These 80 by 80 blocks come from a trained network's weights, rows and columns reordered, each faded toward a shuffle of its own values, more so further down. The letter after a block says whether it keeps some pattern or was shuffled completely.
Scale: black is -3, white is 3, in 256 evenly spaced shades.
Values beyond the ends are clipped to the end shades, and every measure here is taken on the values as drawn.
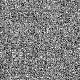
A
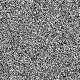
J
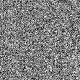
A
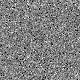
J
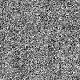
A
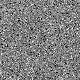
J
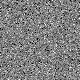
J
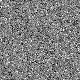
J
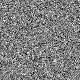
J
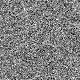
J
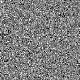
A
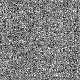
A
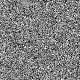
J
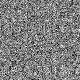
A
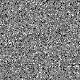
A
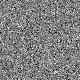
J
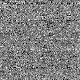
A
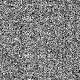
A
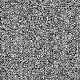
A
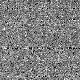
A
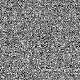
A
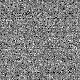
A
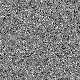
J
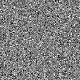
A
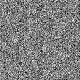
A
